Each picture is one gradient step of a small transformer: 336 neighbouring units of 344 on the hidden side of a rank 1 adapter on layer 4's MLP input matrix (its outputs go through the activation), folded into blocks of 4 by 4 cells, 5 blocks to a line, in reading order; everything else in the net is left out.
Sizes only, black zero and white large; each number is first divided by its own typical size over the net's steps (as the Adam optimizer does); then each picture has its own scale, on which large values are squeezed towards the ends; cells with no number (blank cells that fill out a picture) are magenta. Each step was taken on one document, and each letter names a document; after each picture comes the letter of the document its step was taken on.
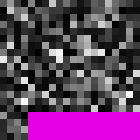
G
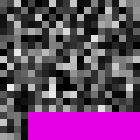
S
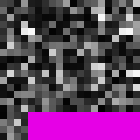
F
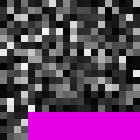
F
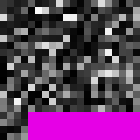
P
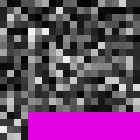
F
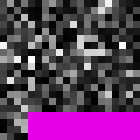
G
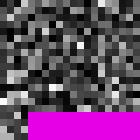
F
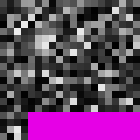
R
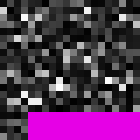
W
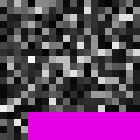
P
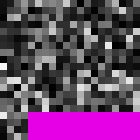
R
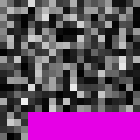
G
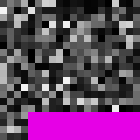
R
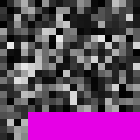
R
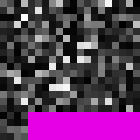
W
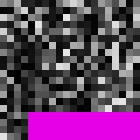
S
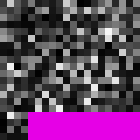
S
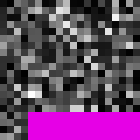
F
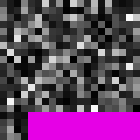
P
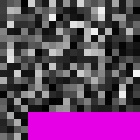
G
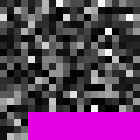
P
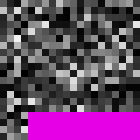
G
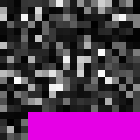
W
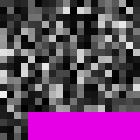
S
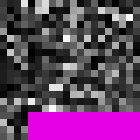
P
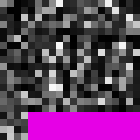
W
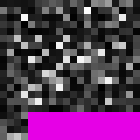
W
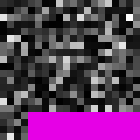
P
